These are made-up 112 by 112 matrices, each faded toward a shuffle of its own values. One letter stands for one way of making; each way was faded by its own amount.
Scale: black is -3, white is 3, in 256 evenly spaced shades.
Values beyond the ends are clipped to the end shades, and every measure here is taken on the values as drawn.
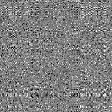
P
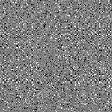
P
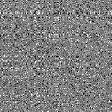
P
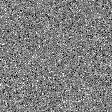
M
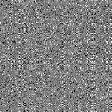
P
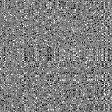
P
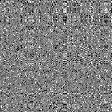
P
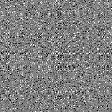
P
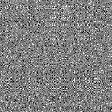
P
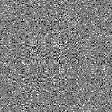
P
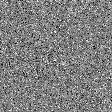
M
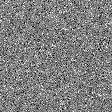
M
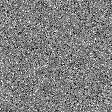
M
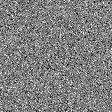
M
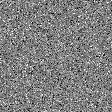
M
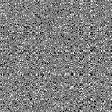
P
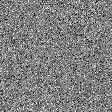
M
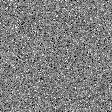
M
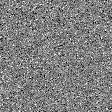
M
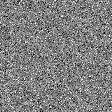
M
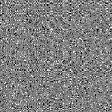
P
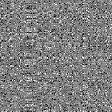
P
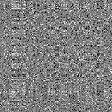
P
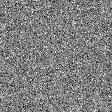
M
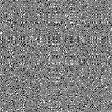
P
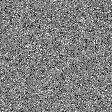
M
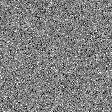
M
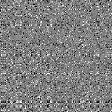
P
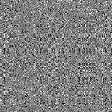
P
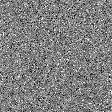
M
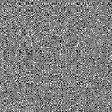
P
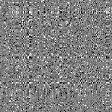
P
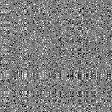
P
